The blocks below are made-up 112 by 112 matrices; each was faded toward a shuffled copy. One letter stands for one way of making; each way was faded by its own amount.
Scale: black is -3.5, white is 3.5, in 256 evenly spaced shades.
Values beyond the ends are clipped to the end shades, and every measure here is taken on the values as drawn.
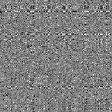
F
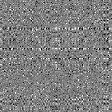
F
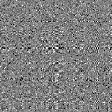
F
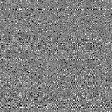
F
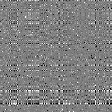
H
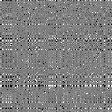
H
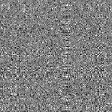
F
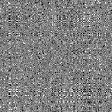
F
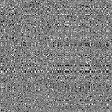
F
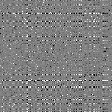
H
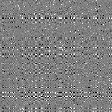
H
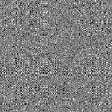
F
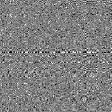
F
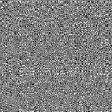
F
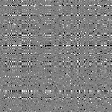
H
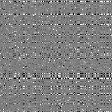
H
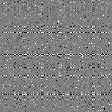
H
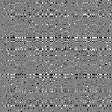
H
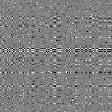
H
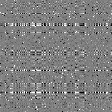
H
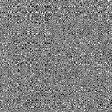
F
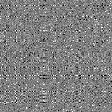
F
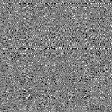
F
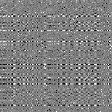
H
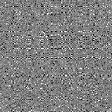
F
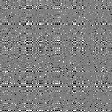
H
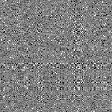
F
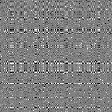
H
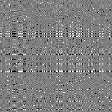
H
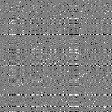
H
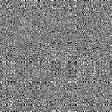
F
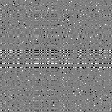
H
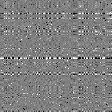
H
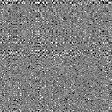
F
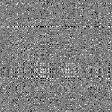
F
